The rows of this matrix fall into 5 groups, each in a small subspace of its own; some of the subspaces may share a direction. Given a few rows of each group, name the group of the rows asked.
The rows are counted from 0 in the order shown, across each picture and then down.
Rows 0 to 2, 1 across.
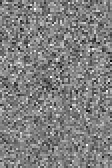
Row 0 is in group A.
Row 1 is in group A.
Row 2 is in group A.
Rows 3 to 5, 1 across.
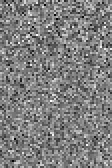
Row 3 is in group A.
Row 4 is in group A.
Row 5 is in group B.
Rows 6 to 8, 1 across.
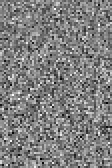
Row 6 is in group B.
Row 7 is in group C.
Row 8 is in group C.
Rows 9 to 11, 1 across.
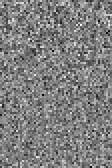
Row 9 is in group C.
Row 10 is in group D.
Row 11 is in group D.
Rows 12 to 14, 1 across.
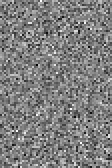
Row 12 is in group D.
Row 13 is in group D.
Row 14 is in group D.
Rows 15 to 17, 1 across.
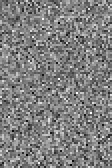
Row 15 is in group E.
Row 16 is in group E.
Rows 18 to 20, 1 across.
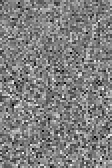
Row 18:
A
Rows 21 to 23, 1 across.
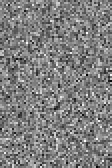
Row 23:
D
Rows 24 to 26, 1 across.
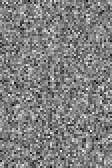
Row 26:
D
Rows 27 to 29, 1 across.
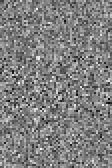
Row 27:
D
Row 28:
D
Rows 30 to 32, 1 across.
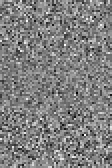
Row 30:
A
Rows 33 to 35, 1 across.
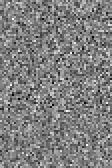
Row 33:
C
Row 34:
C
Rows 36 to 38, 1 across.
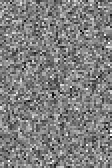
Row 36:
D
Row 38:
C
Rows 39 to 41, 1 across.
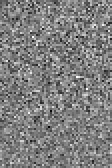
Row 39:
E
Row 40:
C
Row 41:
A
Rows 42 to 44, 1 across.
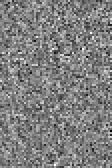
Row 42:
C
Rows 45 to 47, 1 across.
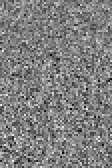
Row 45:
D
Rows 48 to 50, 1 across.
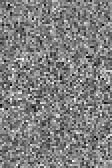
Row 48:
A
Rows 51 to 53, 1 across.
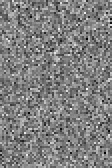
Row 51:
C
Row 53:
A
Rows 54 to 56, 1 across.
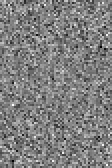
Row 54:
A
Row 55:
B
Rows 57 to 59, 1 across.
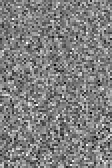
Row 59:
C
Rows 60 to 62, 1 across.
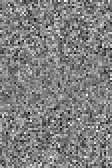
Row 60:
A
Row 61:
C
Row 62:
A
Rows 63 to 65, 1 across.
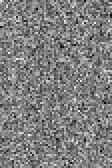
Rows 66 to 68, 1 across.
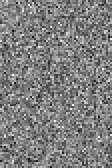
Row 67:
C
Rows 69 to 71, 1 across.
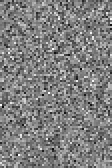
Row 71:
A
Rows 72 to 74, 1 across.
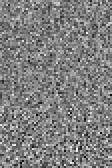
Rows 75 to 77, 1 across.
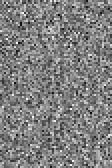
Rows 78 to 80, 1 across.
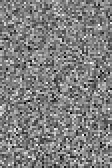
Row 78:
B
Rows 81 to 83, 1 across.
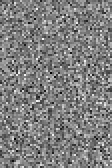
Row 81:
D
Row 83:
B
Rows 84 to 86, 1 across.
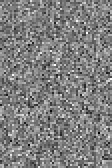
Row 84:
D
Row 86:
C
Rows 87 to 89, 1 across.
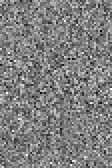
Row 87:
D
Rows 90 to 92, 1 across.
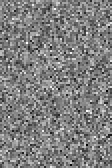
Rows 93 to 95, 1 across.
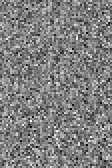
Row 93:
D
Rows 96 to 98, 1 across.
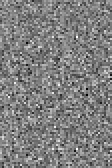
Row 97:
C
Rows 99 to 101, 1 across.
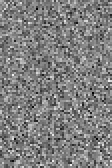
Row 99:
D
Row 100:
C
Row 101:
B
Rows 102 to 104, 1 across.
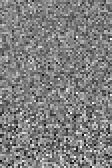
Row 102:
E
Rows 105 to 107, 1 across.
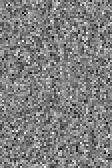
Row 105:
A
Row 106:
A
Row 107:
D
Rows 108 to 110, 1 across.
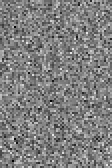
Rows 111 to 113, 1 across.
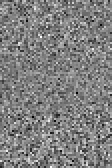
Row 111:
A
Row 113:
B
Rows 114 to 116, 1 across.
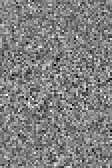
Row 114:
E
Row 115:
B
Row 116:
C
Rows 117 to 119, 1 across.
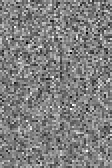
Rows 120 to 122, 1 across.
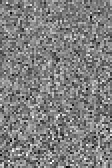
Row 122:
C
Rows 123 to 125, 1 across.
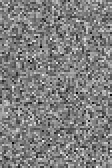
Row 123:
C
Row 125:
E
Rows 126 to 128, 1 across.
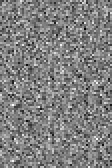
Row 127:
B
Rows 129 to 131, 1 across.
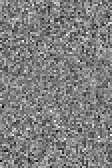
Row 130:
D
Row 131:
B
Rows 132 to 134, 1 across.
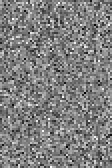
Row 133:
B
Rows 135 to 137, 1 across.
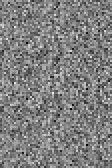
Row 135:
E
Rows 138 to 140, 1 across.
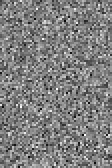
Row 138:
D
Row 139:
D
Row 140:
D
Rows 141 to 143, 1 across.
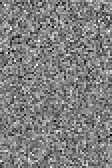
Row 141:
C
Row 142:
D
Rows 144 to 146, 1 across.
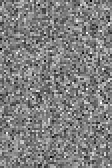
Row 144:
D
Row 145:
A
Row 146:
A
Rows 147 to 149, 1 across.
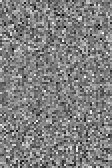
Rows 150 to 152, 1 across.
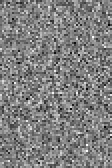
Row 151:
E
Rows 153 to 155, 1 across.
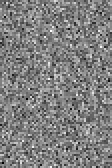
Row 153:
A
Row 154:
C
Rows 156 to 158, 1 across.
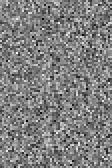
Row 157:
C
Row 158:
D
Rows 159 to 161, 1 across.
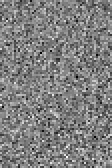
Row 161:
E
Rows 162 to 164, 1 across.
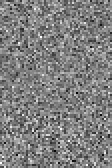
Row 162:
A
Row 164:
A
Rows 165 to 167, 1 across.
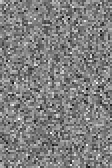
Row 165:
D
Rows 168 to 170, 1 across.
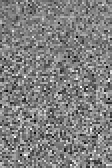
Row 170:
A
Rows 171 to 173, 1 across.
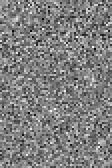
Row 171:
E
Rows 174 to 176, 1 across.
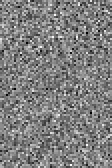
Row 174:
E
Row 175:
D
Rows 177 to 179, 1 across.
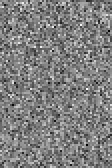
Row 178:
B
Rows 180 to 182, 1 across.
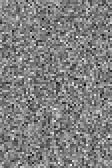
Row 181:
D
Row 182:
C
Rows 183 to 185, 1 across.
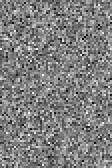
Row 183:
B
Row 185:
A
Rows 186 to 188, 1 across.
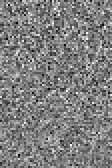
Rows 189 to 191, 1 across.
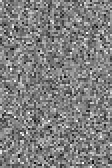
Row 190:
A
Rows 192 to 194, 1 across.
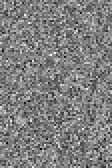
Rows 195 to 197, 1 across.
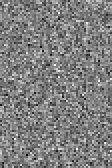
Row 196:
B
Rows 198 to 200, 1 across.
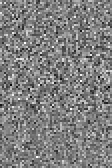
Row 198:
D
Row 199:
C
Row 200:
D
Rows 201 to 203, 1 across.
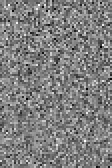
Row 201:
A
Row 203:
D
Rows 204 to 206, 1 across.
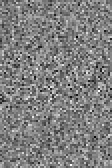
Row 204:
E
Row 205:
A
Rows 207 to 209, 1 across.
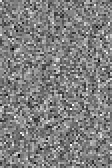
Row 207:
B
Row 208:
B
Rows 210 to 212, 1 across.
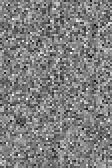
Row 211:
C
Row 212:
A
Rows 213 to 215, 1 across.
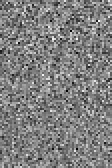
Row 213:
A
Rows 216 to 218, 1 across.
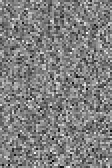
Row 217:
D
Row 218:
C
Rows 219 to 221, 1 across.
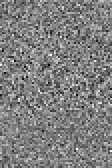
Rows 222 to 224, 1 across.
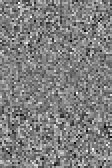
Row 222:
A
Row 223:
E
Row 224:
C
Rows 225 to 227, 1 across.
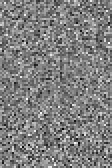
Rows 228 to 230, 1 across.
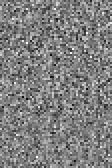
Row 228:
B
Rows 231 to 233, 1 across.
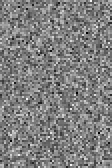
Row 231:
C
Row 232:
E
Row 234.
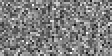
